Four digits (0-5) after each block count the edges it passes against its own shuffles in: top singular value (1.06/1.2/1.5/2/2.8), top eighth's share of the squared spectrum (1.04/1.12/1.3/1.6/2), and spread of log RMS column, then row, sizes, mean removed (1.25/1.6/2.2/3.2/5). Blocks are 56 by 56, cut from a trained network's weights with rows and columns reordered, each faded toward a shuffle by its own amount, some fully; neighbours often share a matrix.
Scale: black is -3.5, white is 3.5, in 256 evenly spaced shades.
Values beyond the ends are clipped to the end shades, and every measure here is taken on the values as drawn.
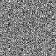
3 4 2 0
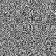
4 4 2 0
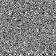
2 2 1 1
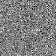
2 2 1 1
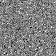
0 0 0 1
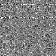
2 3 1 2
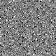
1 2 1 1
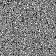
0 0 0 0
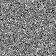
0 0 0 0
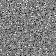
0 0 0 0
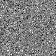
1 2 0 0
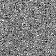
1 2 0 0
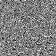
2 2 0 1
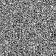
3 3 1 0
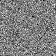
1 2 1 0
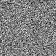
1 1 0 0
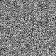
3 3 1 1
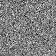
0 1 0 0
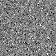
0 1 0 0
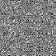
3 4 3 2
